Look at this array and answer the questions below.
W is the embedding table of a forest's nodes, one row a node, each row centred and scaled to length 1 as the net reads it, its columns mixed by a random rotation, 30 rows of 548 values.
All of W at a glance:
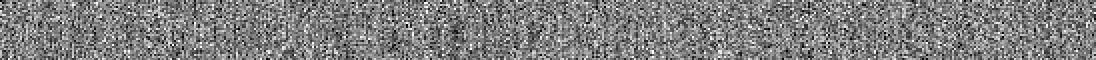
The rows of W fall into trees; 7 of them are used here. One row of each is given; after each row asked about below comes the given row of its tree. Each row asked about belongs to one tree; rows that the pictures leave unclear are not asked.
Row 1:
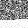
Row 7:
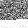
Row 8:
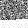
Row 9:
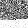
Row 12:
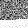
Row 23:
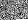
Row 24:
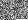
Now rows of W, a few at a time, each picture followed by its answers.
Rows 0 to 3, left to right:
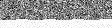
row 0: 8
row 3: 1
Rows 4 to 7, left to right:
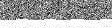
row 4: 8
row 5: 23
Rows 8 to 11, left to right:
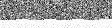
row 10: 7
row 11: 24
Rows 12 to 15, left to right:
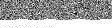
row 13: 12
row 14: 23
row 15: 9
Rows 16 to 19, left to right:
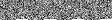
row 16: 24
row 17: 23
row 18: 24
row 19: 24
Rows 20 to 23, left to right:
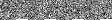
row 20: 12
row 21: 23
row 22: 7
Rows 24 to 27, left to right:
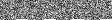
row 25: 1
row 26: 1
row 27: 9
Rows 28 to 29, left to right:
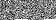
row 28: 1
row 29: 12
